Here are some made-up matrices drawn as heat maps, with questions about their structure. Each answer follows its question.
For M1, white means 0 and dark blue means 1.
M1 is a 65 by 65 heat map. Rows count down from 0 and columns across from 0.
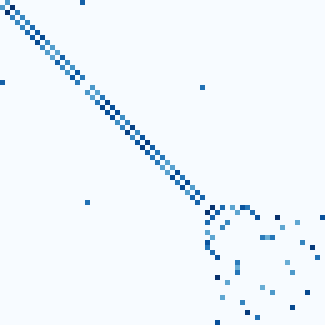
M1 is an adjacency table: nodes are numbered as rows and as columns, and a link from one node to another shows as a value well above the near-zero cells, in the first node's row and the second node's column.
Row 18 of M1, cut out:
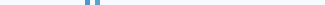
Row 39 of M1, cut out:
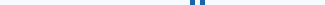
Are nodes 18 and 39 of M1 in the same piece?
yes
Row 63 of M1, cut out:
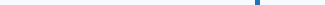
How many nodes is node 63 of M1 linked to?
1
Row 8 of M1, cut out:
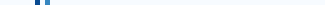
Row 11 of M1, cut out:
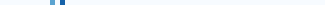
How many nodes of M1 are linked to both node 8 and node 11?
0
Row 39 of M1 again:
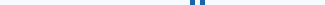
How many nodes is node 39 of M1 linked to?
2
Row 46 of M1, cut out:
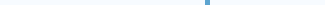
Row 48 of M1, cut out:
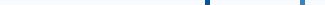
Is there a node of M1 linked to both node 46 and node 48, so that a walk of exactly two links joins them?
yes
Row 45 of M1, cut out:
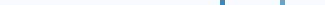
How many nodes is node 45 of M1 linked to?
2
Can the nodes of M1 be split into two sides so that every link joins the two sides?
no
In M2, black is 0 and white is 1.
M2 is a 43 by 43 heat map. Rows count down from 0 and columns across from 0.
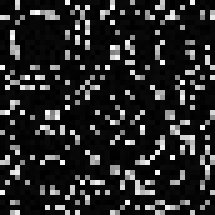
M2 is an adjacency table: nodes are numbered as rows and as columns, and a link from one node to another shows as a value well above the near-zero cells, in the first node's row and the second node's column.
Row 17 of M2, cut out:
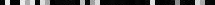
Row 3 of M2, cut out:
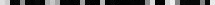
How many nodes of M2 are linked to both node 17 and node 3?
7
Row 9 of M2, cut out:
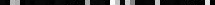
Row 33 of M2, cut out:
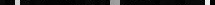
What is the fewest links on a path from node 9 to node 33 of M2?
2
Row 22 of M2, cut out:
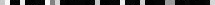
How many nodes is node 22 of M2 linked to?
12
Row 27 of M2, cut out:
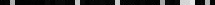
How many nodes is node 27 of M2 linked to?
8
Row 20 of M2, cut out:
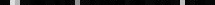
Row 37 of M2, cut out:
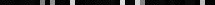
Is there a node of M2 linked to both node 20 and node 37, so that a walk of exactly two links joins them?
no
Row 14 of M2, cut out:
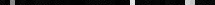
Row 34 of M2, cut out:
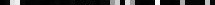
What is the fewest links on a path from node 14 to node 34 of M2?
2
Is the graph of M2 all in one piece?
yes
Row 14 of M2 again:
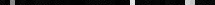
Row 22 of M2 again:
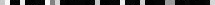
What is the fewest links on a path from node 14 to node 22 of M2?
3
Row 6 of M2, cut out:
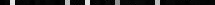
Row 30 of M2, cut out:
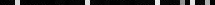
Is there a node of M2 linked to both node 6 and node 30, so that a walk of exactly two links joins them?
yes
